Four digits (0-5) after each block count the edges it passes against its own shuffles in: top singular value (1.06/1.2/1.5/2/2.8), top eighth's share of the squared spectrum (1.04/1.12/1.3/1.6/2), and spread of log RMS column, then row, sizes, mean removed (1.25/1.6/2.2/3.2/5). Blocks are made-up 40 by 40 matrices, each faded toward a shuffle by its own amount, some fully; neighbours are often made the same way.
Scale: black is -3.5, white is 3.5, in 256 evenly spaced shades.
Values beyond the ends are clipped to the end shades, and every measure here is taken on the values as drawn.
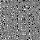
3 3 2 1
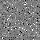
0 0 0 0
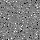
0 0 0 0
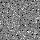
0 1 0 0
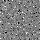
0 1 0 0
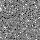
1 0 0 0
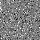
1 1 0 0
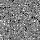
2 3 0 0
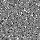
1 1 0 0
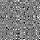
4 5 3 2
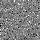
1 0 0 0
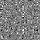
3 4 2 2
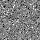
0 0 0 0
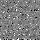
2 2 0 1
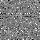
1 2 0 1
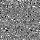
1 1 0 2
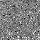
1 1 0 1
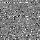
2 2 0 2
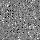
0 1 0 0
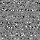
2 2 0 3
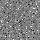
0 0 0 0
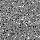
0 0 0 0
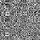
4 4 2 2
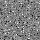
1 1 0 0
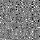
3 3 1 1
